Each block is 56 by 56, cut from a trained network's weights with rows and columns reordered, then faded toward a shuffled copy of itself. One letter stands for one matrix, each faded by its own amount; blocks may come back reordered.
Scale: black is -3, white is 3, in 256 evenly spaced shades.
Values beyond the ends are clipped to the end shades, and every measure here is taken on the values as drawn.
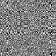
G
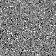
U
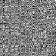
G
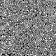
U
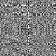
G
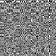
G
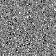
U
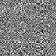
G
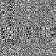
G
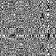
G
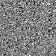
U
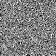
U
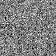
U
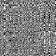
G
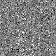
U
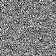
U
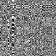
G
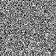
U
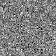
U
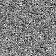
U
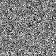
U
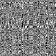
G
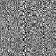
G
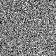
U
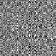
G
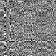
G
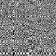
G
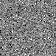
U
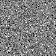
U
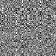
G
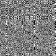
G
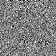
U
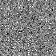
U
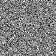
U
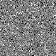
U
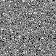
U
